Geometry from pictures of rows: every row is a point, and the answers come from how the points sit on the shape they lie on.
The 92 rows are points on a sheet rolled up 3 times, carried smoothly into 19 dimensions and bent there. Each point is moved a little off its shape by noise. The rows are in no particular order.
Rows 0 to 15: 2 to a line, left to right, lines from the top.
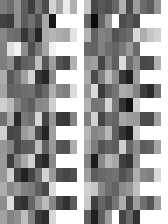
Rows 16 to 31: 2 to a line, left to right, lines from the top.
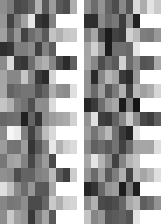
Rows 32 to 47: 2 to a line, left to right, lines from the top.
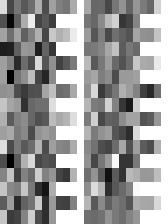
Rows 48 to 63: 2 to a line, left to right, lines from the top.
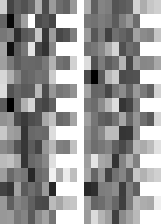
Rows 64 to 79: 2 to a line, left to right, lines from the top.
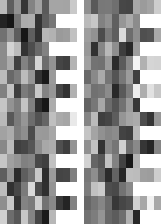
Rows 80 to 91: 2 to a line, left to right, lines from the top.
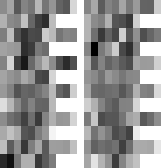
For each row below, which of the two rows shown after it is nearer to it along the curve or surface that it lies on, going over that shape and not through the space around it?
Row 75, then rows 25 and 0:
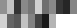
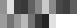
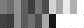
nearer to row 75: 25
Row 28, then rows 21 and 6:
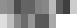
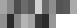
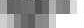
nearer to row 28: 6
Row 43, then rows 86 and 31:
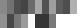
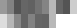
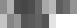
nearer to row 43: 31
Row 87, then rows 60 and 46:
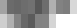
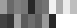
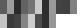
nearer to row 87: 60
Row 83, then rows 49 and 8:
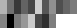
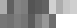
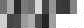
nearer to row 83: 8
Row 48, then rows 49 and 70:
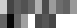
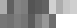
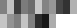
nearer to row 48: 70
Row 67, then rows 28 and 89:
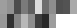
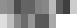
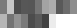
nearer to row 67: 89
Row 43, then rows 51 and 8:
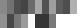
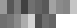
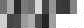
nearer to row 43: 51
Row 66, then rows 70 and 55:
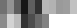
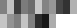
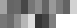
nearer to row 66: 70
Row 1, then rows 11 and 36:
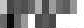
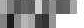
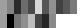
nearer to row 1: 36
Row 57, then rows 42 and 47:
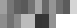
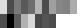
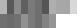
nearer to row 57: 47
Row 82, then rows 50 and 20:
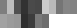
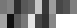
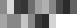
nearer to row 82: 20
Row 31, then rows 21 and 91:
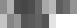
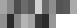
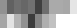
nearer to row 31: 91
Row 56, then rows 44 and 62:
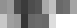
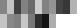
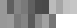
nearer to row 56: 44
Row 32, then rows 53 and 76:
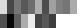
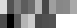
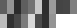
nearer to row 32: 53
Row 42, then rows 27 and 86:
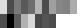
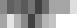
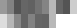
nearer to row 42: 27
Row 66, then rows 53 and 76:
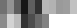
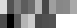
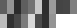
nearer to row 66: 76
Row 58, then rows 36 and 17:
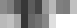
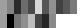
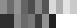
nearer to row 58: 17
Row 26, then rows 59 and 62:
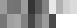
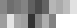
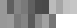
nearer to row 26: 59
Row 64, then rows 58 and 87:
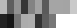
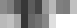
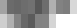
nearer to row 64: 87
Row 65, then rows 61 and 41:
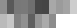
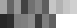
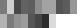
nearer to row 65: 61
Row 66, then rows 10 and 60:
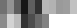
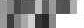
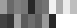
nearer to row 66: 60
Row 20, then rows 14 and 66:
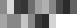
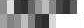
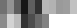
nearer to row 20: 14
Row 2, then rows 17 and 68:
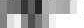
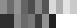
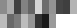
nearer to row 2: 17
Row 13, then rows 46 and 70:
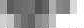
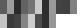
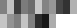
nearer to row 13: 70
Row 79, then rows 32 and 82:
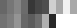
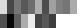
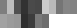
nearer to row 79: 32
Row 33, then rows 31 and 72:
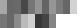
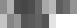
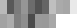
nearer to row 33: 72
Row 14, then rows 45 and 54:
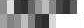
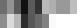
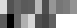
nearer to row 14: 45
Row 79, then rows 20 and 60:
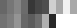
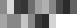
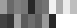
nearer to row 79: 60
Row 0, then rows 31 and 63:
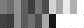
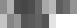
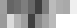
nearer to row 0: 63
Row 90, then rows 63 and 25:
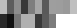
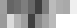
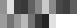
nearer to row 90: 63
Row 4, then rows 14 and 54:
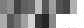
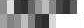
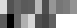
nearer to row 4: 54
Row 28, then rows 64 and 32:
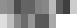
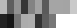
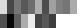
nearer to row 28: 64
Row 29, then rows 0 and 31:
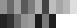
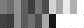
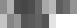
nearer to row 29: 0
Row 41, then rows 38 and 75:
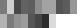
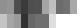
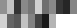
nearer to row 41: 38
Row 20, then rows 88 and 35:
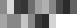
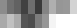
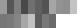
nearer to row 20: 88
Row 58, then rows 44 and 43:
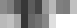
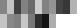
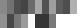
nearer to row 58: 44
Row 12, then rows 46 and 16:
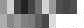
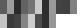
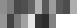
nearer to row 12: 46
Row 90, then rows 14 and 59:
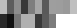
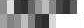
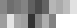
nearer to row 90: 59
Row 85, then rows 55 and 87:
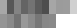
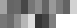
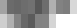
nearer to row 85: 55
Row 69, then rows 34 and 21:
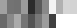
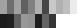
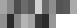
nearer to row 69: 34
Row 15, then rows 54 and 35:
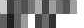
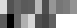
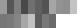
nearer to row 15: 54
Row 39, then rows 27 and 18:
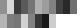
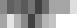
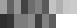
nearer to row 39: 27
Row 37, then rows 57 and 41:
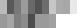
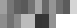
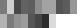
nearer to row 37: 57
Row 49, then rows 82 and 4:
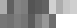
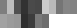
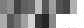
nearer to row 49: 4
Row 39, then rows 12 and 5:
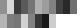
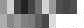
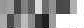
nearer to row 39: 12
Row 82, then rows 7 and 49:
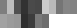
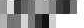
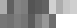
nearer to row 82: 7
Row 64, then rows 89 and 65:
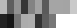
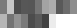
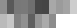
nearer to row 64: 65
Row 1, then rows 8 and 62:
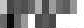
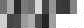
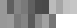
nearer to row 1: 8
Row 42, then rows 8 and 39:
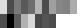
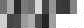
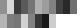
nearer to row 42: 8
